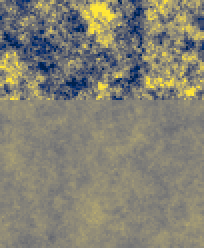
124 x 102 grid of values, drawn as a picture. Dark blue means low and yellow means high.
The halves do not mirror each other. The ninth with the lowest average is the top left. A horizontal seam about 40% of the way down splits the table, and the bottom part is calmer. The field is mottled with small blotches.
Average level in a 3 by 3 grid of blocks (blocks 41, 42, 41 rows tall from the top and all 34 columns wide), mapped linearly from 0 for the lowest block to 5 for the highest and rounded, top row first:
024 / 434 / 454
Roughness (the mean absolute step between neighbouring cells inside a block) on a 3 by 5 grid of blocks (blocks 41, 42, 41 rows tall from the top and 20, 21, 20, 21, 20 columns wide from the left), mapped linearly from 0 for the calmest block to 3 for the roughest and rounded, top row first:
3 3 3 3 3
1 1 1 1 1
0 0 0 0 0
